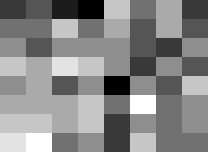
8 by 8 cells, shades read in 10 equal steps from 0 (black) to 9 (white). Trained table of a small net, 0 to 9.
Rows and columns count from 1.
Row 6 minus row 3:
1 3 1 2 -1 6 2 0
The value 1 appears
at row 1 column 3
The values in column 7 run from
2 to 6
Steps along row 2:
same up down up down up down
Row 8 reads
8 9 4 5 2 7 4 4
